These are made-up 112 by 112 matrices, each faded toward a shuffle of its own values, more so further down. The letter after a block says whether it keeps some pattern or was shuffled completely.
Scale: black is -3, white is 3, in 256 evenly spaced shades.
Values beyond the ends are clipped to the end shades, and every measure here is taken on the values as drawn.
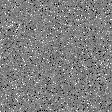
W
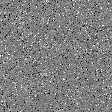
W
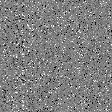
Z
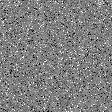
W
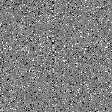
Z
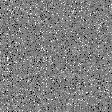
Z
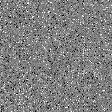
Z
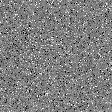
W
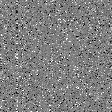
Z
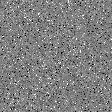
W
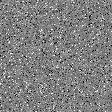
W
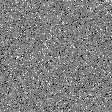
W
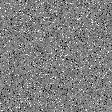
W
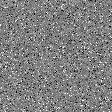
W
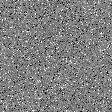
W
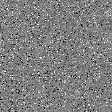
Z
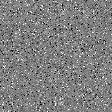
Z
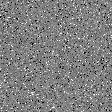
W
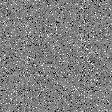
Z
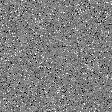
W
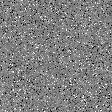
W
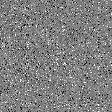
Z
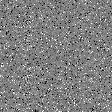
Z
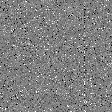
Z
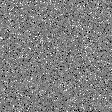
W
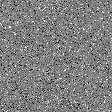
W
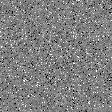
Z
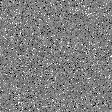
W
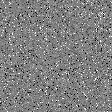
Z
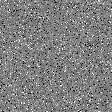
W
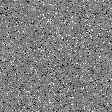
W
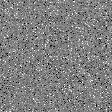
Z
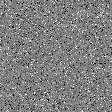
W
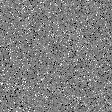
W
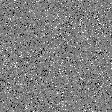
Z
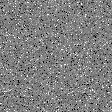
W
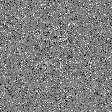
Z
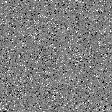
Z
